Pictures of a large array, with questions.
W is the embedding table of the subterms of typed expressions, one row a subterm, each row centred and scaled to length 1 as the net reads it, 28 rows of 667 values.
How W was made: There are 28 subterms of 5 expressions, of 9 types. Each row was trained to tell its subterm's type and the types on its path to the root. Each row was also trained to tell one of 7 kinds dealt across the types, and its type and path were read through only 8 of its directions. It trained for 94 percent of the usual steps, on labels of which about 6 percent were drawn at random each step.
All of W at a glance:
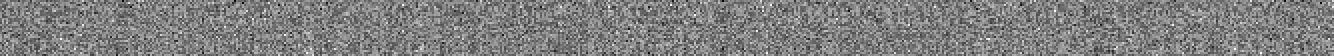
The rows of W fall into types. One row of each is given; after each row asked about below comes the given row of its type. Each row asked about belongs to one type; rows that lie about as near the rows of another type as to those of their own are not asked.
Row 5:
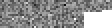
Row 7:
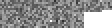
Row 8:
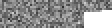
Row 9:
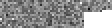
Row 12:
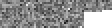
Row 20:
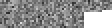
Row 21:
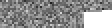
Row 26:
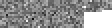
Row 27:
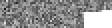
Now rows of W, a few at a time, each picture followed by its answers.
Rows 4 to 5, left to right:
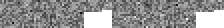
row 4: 27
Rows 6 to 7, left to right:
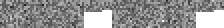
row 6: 7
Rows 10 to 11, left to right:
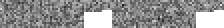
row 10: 7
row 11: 21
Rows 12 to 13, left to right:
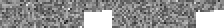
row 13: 27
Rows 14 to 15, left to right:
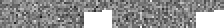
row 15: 21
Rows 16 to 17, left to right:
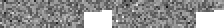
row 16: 8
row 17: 26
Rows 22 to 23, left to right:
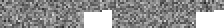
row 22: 9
